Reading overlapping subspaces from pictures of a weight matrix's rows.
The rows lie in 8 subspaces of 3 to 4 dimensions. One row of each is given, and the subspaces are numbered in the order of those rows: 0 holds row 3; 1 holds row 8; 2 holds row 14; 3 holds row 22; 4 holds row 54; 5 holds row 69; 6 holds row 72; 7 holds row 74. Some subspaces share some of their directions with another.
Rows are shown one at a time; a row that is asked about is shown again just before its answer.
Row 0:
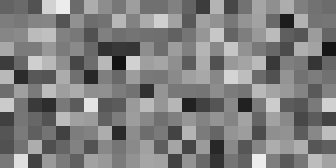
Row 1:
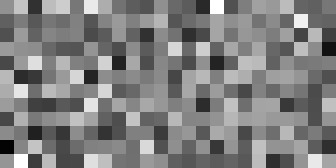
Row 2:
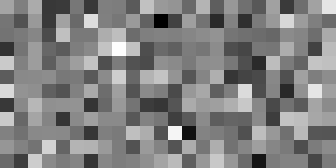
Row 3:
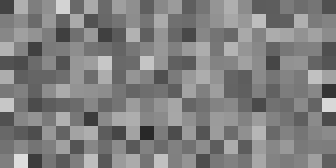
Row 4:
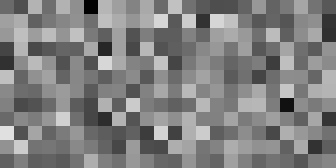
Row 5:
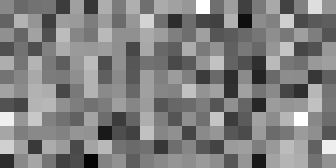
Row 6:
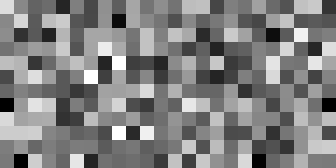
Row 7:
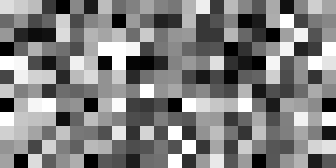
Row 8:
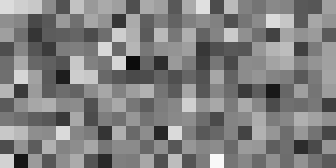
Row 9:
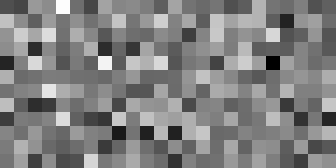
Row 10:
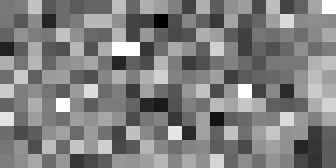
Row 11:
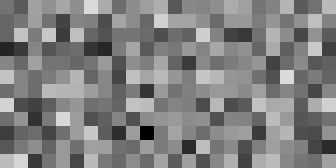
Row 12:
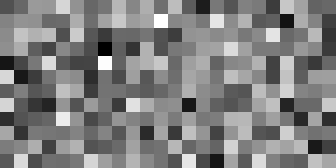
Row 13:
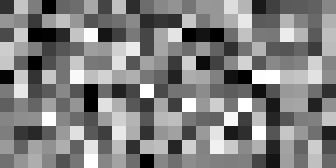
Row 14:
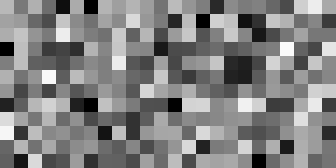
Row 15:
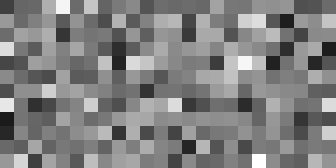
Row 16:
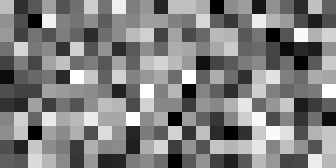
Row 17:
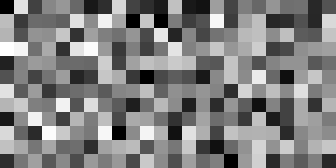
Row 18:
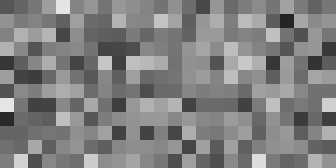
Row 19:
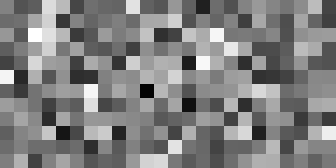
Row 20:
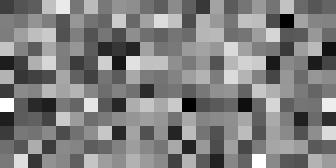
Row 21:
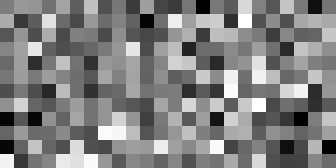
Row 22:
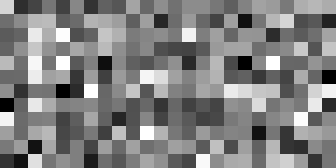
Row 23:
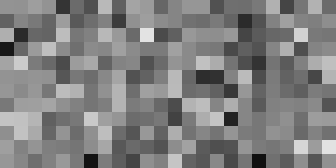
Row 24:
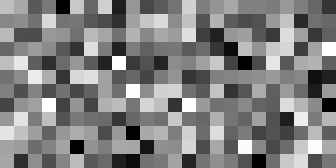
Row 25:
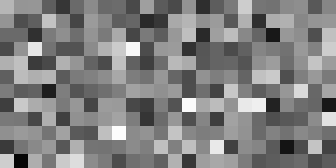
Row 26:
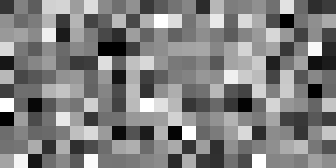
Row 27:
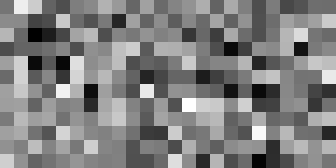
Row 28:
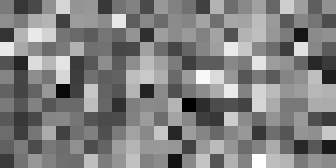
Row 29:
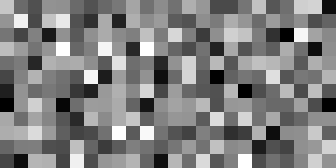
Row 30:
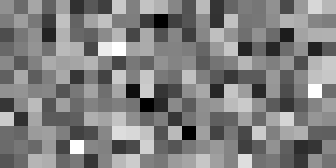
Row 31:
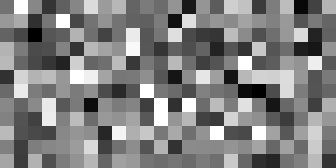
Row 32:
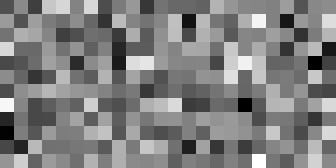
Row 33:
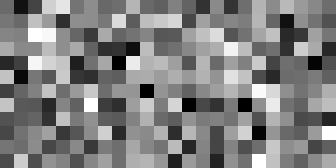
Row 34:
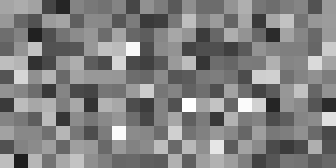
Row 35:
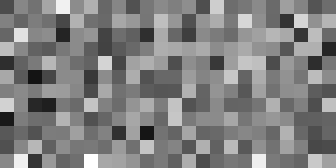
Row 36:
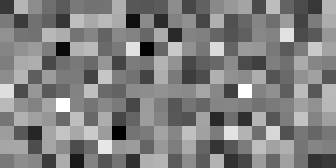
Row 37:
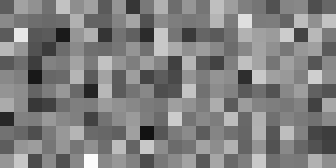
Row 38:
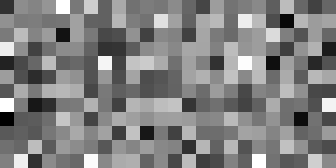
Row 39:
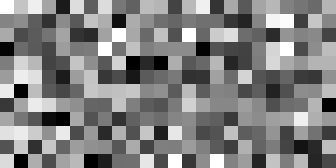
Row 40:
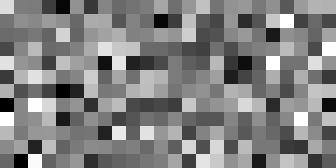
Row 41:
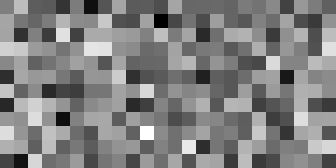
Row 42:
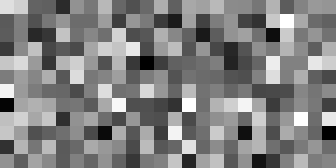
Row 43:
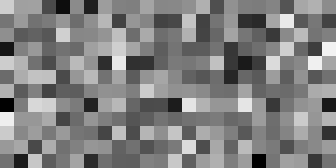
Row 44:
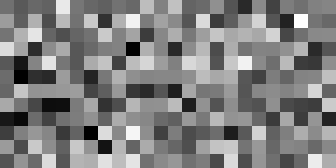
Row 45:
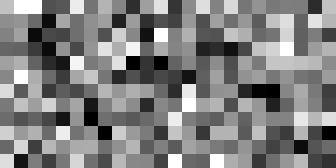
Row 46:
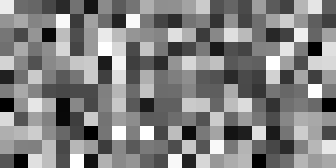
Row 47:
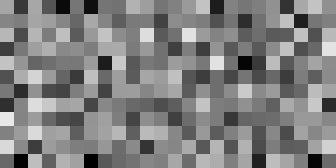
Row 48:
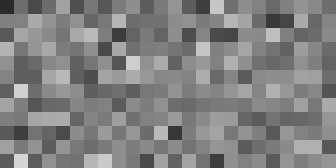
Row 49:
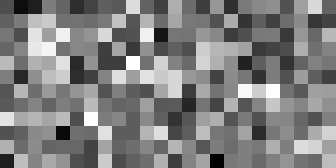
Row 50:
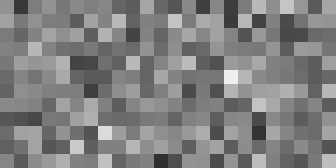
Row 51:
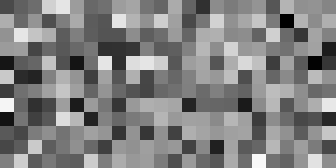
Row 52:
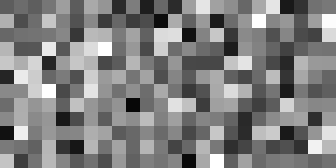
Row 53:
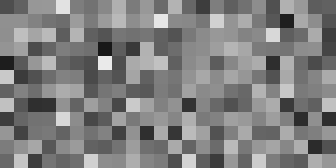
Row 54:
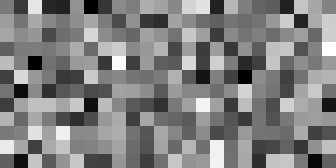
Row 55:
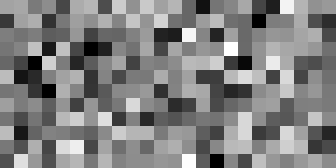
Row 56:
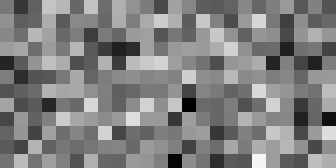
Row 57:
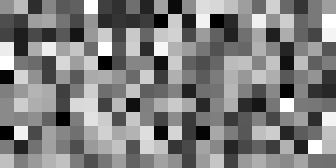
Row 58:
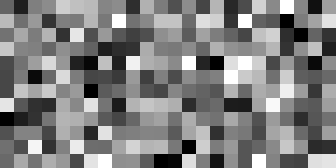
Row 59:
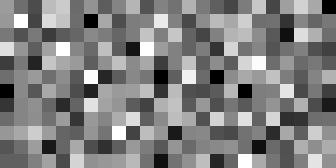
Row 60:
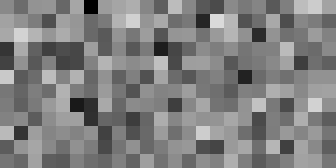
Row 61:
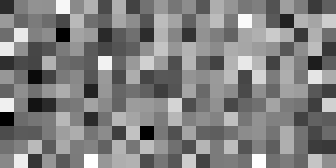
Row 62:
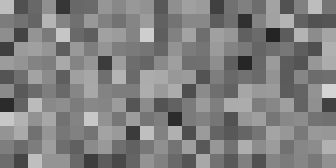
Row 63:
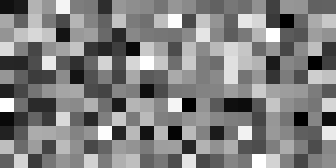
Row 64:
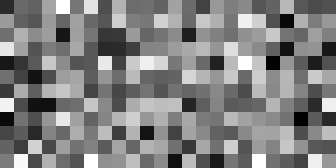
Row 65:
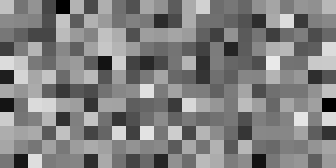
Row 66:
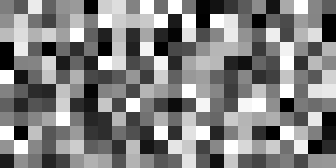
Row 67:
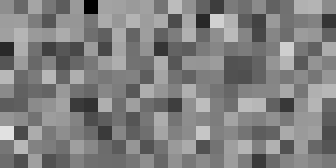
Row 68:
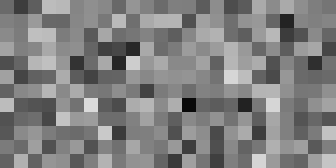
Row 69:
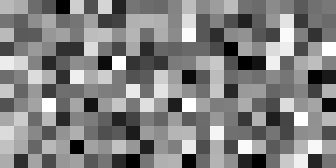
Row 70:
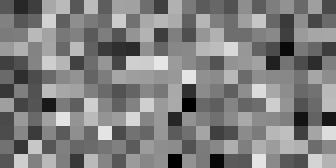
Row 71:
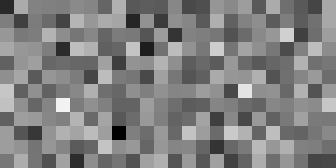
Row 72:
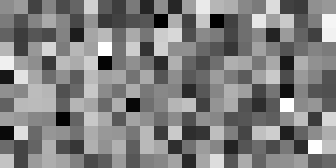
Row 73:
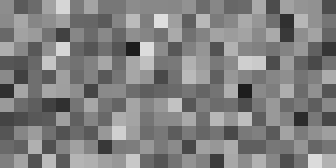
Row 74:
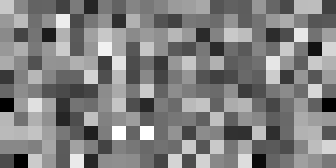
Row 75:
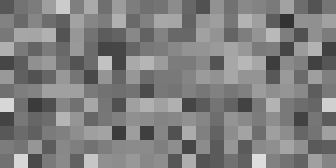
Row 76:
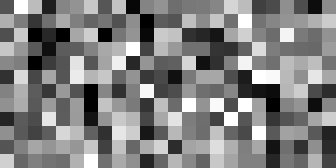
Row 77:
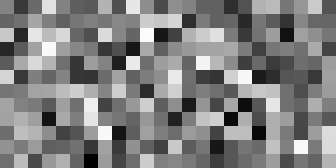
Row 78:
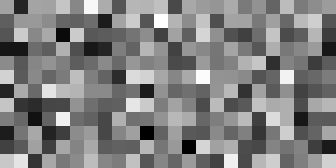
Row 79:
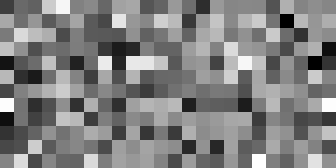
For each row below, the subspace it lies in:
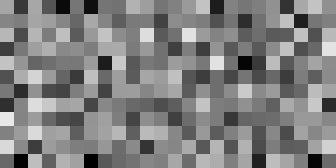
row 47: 4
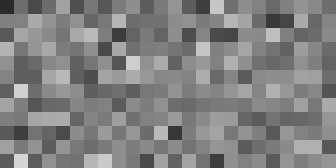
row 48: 1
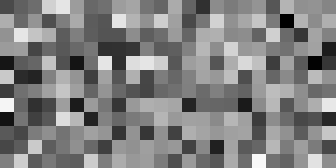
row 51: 2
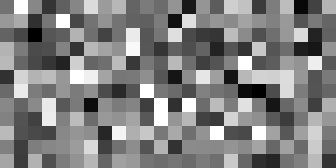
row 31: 4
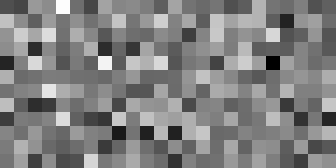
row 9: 6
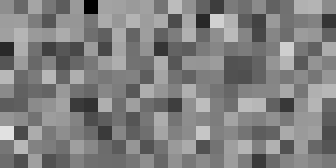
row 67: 2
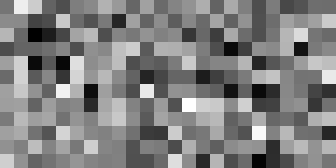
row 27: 3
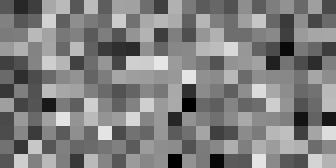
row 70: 1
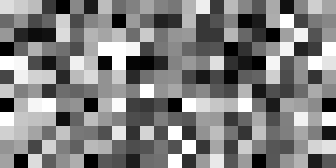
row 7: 3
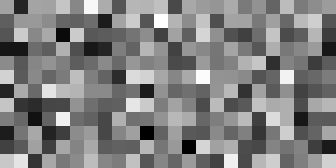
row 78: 7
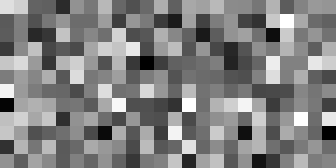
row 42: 4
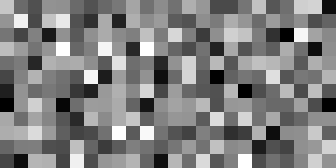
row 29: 5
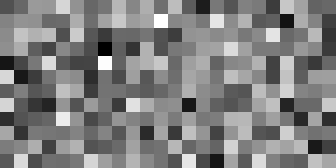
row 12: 6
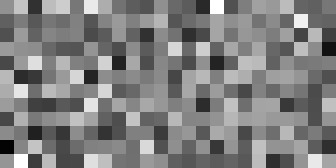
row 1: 4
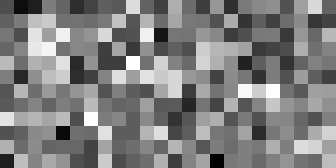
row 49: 1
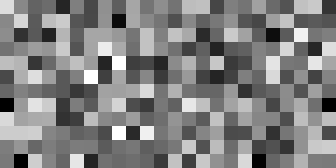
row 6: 5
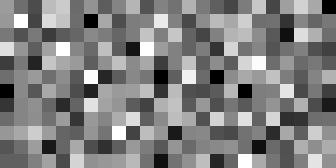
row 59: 5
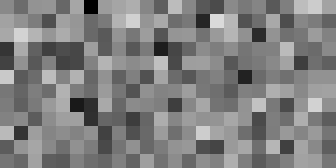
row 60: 2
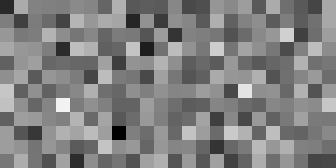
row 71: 7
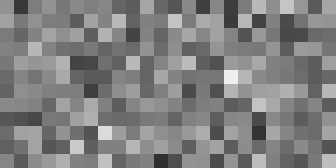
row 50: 0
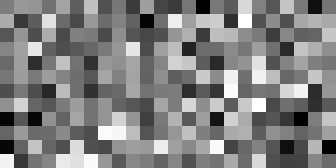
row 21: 0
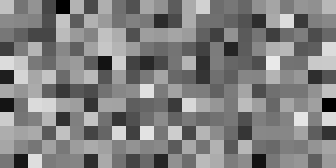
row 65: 0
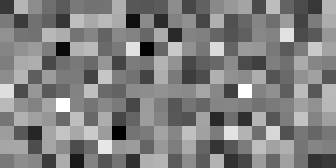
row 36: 7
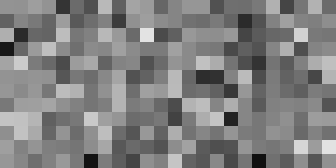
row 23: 3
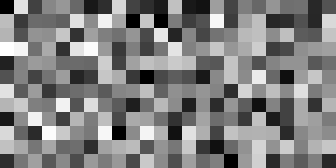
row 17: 7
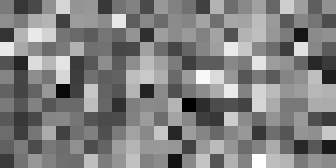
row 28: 3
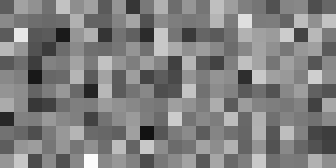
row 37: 4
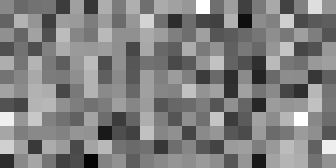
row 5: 0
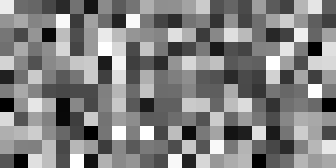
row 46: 5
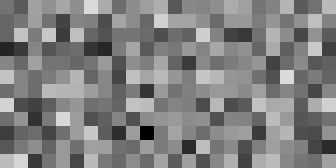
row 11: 7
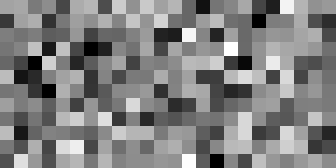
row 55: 6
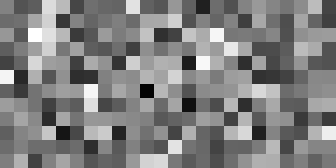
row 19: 0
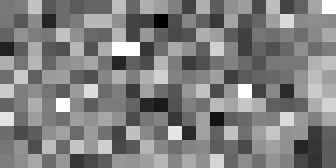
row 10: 5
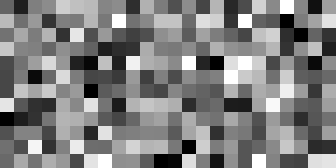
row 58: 0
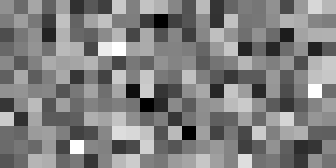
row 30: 5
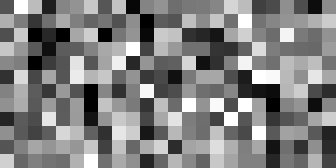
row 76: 0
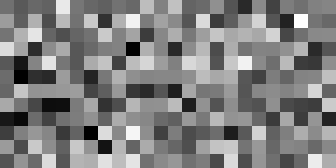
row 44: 5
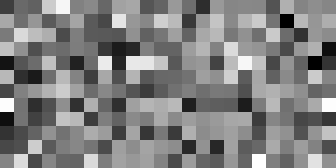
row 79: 2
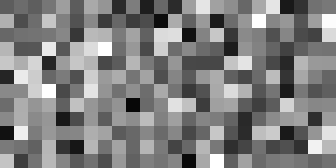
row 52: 6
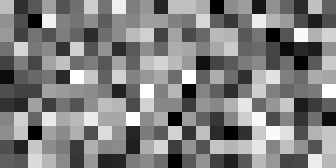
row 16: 1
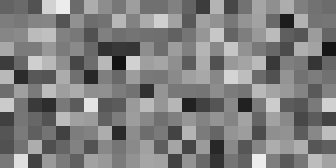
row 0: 4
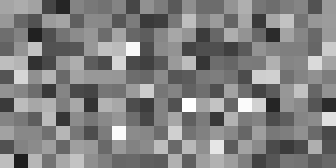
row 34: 0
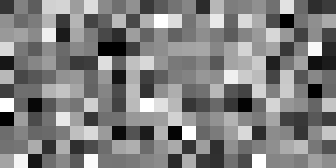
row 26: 5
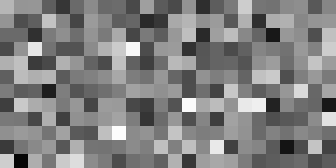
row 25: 0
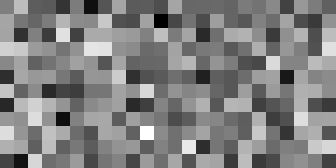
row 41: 7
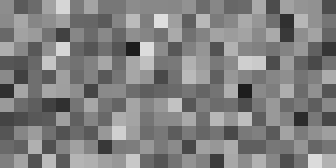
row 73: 7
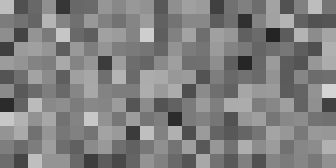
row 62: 1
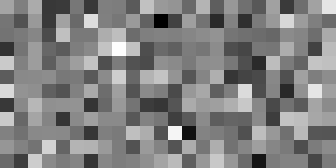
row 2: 5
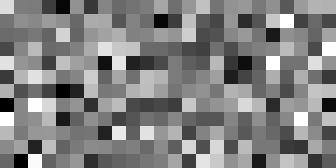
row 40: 3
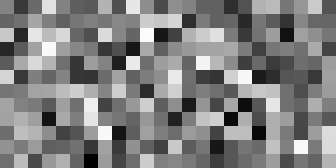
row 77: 3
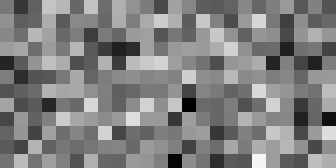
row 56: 1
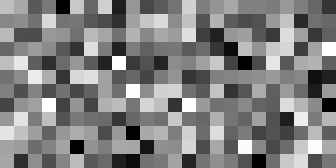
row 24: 5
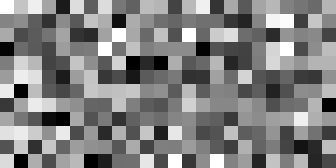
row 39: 1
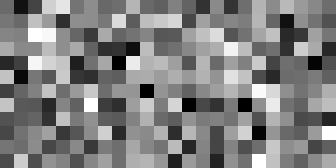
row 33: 3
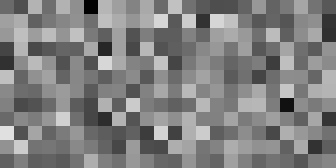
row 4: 6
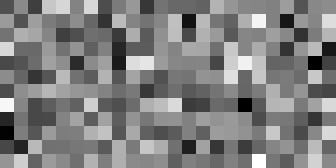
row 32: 2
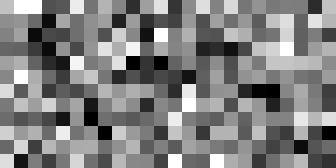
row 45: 1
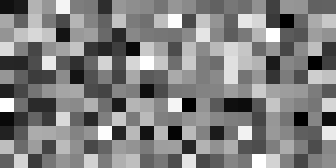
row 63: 4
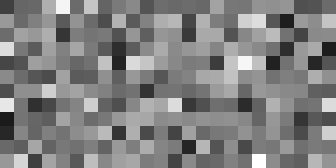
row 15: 6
